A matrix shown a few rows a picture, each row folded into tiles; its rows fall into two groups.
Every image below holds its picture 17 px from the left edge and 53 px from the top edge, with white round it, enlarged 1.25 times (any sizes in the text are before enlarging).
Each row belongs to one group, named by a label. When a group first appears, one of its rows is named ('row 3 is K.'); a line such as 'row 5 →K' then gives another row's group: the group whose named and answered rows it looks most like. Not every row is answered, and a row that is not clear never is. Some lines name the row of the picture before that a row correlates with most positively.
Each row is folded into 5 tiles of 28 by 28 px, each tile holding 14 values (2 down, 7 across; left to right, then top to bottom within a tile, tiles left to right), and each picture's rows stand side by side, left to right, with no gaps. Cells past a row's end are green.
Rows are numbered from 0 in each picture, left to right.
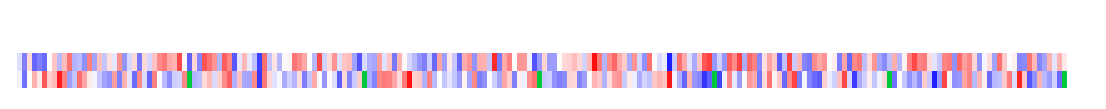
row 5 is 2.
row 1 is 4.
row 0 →4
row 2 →4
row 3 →2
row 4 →4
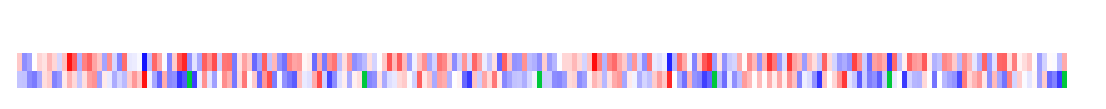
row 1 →4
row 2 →2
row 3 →2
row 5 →2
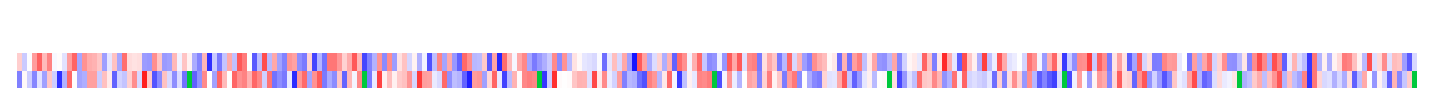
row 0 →2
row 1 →4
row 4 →4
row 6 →4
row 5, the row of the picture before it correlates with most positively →4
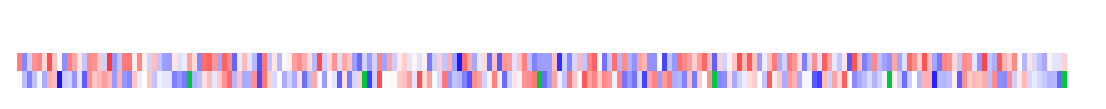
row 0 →2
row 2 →4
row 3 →4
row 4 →2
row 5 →2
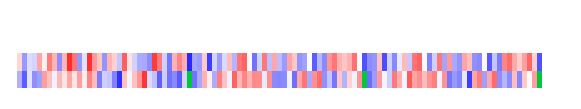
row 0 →2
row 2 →4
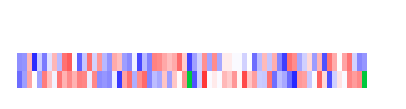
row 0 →4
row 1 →4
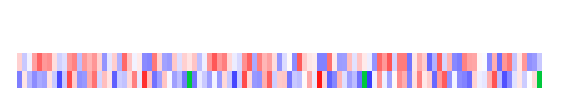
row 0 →2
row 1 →2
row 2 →4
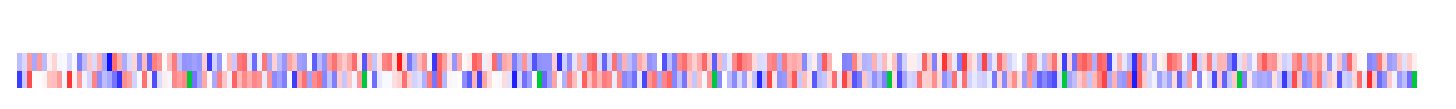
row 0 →4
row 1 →4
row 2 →2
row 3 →4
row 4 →2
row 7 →2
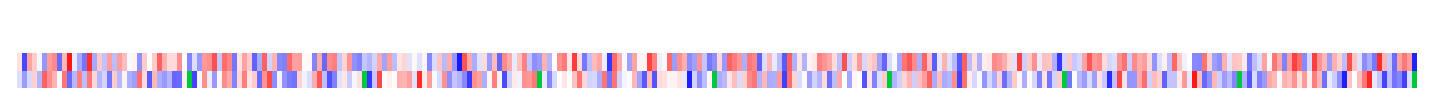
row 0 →4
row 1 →4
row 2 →4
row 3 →2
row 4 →4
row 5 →4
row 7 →2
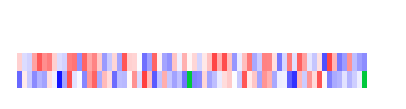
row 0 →2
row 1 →2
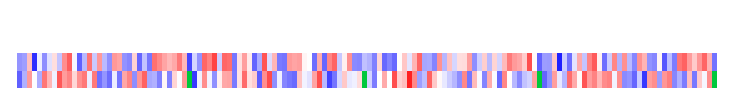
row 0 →4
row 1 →4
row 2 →4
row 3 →4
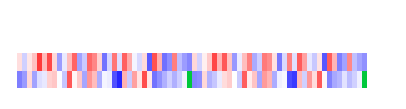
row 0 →2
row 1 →2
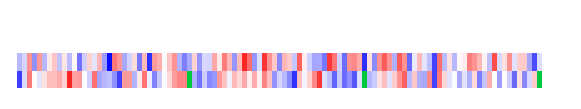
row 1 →2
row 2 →4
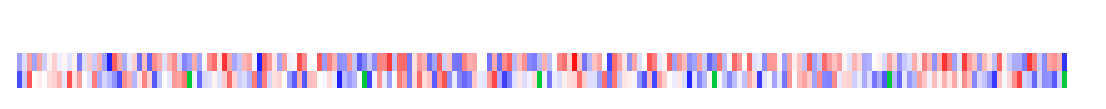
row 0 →4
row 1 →2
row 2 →4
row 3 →2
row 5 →2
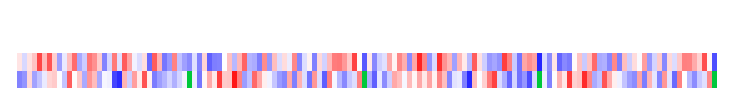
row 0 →2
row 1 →4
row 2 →2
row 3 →4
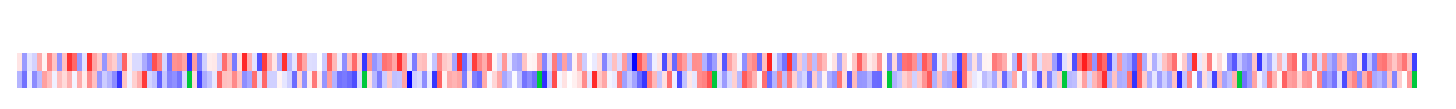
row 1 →2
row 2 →2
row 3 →4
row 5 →4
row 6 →4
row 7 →4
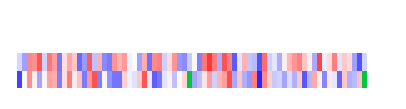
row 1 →4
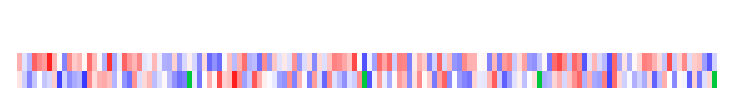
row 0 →2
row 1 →4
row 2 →4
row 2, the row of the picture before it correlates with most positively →0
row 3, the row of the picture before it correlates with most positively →1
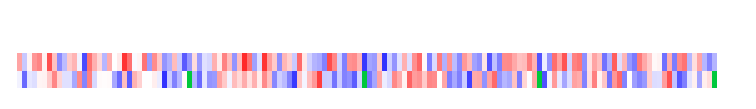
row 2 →4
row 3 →4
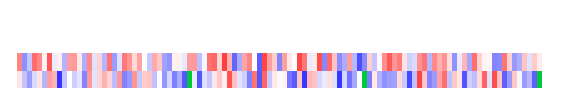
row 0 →2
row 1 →2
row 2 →2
